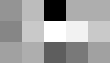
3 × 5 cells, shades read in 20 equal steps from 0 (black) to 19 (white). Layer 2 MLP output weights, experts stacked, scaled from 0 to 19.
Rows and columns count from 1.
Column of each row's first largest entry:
2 3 2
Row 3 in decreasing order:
13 12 12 9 7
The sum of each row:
51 77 53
